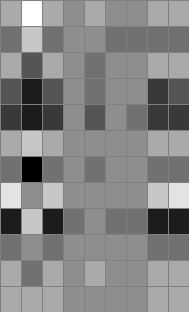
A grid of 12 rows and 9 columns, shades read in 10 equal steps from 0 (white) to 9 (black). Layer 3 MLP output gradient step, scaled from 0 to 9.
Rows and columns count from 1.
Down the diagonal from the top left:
3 2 3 4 6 4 4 2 8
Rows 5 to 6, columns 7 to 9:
5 7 7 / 4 3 3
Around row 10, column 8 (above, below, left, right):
8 3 4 5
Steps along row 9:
down up down down up same up same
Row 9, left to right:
8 2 8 5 4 5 5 8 8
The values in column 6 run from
4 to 5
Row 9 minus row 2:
3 0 3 1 0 0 0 3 3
